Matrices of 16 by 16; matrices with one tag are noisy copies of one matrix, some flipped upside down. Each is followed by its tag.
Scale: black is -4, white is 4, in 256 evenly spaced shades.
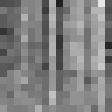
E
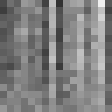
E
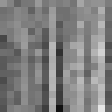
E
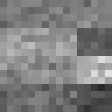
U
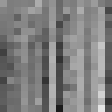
E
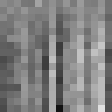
E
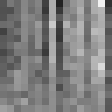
E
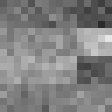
U
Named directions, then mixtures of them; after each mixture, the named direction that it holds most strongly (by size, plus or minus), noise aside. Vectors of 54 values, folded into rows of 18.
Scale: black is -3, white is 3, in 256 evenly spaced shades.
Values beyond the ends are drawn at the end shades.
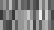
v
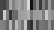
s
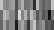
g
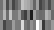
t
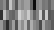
v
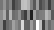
t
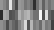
v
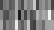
g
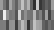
g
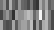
v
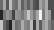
v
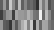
v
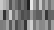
s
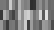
v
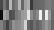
s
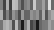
t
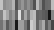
g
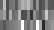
t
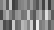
v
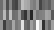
t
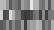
s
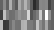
v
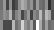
t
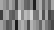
g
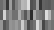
t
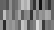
t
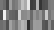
s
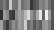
v
